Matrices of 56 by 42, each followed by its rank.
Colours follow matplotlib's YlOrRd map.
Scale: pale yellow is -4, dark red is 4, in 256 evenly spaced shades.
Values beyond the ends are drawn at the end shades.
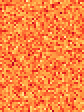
full rank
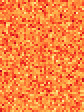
full rank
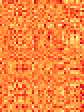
five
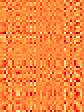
three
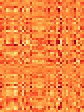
three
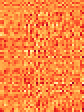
five
